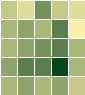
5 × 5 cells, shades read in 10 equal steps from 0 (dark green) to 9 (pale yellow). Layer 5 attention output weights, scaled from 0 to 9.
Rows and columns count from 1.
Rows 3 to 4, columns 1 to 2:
6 5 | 5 3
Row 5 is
6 5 6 5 7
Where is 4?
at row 1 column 3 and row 3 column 3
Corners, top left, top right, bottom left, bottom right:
7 8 6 7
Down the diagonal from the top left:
7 5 4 0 7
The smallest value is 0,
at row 4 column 4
